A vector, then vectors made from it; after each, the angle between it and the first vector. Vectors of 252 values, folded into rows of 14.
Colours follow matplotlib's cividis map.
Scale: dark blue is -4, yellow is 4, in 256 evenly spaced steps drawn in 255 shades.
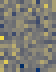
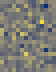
orthogonal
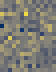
orthogonal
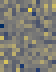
nearly parallel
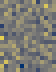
nearly parallel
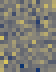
nearly parallel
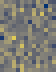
partly opposed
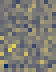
partly aligned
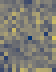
partly opposed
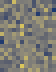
partly opposed
